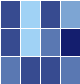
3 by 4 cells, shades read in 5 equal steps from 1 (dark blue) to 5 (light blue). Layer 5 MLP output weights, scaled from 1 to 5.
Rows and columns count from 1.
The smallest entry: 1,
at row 2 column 4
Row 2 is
2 5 3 1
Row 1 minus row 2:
0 0 -1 3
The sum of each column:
7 12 7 8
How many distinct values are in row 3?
2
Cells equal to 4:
1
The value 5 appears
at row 1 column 2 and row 2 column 2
